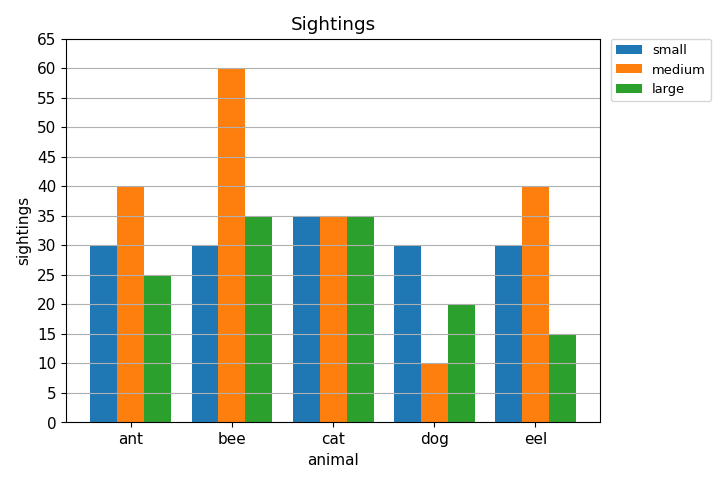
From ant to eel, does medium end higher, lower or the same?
the same
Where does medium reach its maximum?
bee
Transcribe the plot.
Title: Sightings
x-axis: animal, ticks ant bee cat dog eel
y-axis: sightings, ticks 0 5 10 15 20 25 30 35 40 45 50 55 60 65
Legend: small, medium, large
Values:
small: 30 30 35 30 30
medium: 40 60 35 10 40
large: 25 35 35 20 15
